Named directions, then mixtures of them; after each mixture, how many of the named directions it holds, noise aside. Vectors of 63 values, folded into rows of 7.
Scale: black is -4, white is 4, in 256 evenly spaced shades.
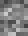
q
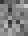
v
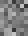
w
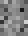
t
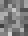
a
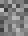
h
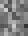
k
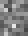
one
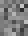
two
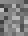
two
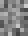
one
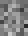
two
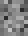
one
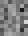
two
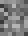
two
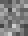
three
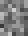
one
